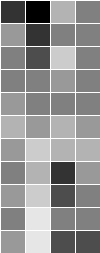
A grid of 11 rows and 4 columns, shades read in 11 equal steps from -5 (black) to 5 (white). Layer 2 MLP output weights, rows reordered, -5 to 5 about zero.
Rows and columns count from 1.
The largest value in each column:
2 4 3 2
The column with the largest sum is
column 2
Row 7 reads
1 3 2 2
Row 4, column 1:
0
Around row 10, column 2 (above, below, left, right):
3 4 0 0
